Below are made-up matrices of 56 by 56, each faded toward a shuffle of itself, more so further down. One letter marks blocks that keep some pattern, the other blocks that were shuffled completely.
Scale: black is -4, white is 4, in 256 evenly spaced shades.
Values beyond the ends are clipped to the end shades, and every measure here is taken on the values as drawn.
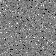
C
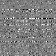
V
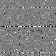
V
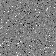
C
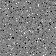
C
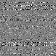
V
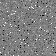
C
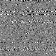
V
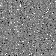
C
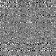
V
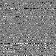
V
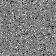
C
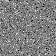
C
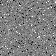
C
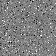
C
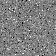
C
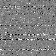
V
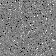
C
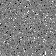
C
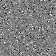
C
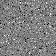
C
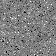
C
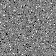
C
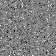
C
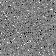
C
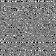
V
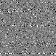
V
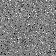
C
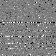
V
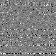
V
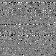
V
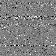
V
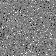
C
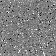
C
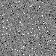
C
